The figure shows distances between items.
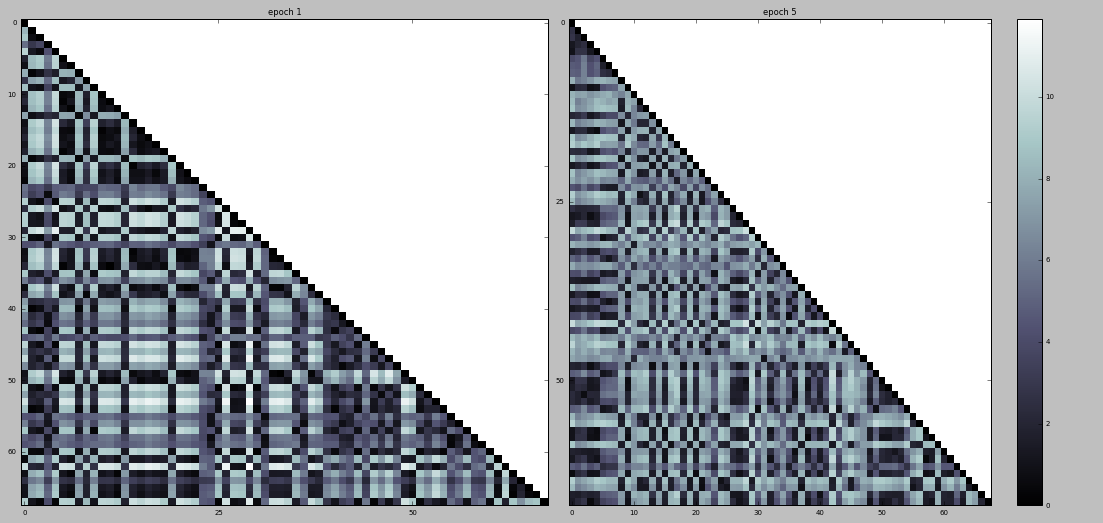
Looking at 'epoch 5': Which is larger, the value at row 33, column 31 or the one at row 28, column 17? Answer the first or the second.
the second
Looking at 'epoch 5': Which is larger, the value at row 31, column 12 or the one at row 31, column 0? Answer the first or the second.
the second
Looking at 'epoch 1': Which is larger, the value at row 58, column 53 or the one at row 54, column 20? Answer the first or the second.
the second
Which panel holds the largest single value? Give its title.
epoch 1
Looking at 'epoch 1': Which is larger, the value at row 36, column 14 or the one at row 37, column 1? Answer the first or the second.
the second
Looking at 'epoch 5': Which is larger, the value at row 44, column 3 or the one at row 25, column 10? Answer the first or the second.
the first
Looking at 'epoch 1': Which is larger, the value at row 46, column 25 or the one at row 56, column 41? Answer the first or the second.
the first
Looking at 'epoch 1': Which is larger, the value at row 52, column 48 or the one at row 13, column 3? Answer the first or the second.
the second
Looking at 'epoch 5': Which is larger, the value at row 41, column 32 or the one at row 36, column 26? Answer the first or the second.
the first
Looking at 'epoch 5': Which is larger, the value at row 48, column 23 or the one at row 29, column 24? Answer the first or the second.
the first
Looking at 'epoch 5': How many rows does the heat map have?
68
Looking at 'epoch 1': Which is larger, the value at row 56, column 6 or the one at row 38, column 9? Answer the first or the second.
the second
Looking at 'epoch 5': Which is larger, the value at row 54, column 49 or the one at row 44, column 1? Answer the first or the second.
the second
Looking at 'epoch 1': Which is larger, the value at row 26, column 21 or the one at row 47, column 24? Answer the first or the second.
the second
